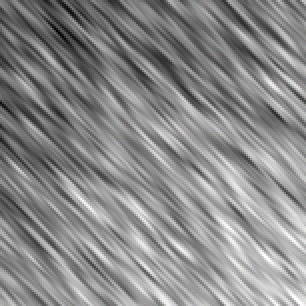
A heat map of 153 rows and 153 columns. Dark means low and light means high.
Streaks slant down to the right. The top left is the ninth with the lowest average. Values rise toward the bottom right. Neither half mirrors the other. No lone cell stands out from its neighbours. The histogram is bell-shaped. The ninth with the highest average is the bottom right.
